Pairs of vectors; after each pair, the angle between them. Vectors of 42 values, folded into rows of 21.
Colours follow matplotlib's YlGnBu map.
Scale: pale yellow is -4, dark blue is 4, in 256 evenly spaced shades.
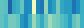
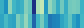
nearly opposite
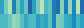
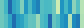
partly opposed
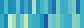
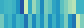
orthogonal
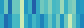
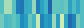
partly opposed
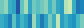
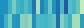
partly opposed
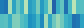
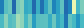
partly aligned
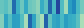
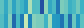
partly aligned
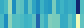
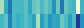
nearly opposite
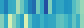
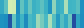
partly opposed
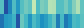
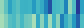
partly opposed
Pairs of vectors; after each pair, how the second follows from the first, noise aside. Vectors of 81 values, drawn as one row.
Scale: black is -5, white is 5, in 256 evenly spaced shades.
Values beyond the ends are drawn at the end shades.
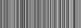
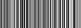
scaled up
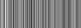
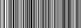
scaled up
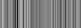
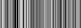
scaled up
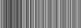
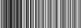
scaled up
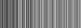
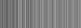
shrunk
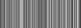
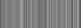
shrunk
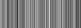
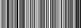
scaled up
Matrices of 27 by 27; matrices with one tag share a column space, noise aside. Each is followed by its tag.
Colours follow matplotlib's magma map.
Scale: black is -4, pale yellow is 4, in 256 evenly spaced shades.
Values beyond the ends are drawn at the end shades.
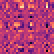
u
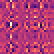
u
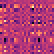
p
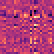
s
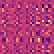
p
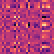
u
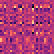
p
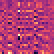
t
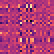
p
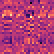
s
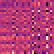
t
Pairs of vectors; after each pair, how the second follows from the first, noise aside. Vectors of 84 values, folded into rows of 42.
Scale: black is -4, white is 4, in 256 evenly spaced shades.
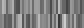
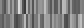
reversed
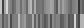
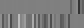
partly zeroed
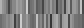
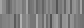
shrunk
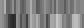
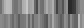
reversed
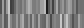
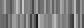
reversed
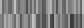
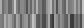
copied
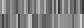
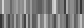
reversed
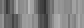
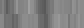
shrunk
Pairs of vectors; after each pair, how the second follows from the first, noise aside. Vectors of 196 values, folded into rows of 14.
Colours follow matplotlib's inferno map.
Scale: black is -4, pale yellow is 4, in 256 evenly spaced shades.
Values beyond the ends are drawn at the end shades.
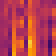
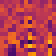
sign-scrambled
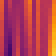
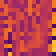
sign-scrambled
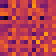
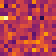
sign-scrambled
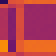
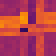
wrapped around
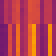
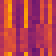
wrapped around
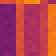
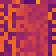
sign-scrambled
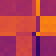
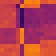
wrapped around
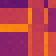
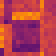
wrapped around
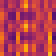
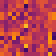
sign-scrambled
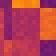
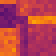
wrapped around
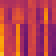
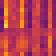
wrapped around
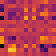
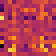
sign-scrambled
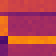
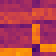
wrapped around
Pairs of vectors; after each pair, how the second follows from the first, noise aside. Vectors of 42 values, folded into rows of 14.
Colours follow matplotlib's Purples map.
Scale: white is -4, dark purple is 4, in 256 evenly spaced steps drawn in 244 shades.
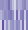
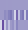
partly zeroed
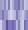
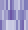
negated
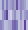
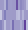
partly zeroed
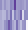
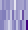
negated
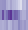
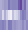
negated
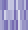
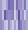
negated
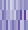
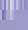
partly zeroed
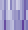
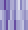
wrapped around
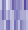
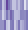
negated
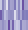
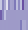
partly zeroed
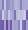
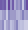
wrapped around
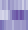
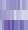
wrapped around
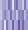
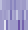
partly zeroed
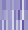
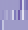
partly zeroed
